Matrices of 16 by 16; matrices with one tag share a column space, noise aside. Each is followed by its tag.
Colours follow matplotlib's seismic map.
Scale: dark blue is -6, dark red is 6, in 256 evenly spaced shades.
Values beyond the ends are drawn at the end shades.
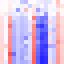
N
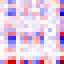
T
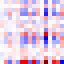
T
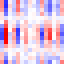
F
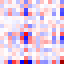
T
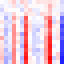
N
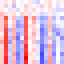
N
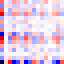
T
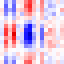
F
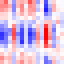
F
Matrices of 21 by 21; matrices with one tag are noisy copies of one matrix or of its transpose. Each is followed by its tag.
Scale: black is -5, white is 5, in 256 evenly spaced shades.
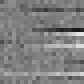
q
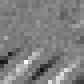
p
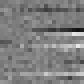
q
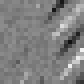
p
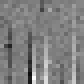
q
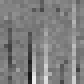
q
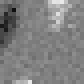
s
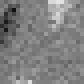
s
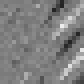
p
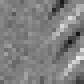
p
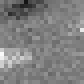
s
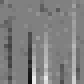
q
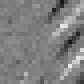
p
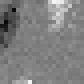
s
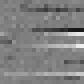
q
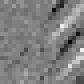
p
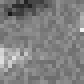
s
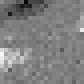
s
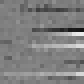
q
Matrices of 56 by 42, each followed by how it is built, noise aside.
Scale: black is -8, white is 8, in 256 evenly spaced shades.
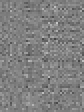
low rank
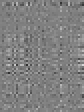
low rank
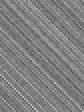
Toeplitz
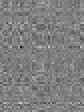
low rank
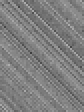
Toeplitz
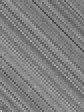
Toeplitz
